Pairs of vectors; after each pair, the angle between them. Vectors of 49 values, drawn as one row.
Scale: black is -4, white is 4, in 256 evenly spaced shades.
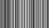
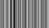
partly opposed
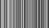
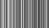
nearly parallel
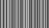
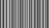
nearly parallel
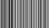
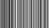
nearly parallel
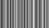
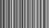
orthogonal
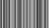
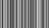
nearly opposite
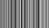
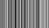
nearly parallel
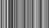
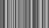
partly opposed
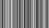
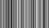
nearly opposite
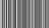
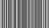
nearly parallel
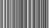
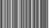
partly aligned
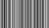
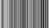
orthogonal
